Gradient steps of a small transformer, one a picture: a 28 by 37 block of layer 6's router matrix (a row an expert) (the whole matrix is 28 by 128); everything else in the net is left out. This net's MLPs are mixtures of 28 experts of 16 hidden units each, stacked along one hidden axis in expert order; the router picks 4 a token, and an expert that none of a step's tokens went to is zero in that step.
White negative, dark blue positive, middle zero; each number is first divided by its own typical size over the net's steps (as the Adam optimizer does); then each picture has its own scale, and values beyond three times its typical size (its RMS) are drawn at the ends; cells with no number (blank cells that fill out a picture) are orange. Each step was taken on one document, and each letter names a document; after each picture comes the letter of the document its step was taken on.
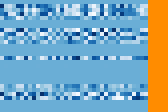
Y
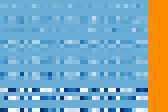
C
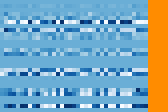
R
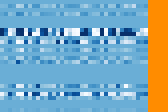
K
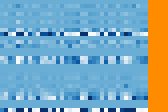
K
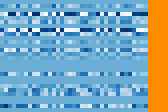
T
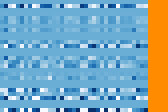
C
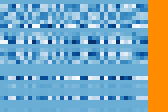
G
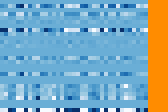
K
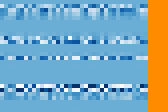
Y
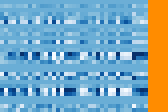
T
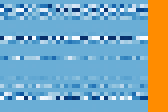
Y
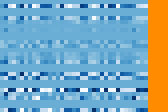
C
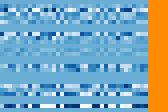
R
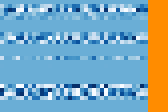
Y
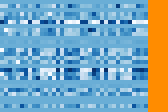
T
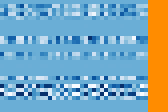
Y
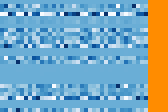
K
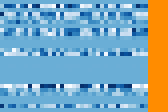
R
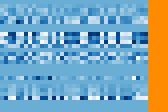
G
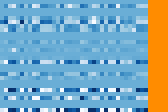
C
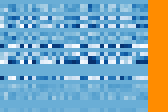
G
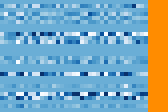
K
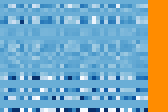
C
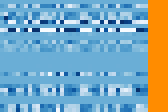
R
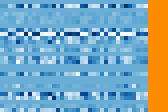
K
